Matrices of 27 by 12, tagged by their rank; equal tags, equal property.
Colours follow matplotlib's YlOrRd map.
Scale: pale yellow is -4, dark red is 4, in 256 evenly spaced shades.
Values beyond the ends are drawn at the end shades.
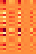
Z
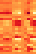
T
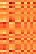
Z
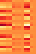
Z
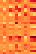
T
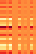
Z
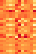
T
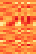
T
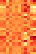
T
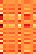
Z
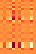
Z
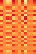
Z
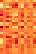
T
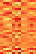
T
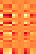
Z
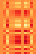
Z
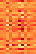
T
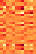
T
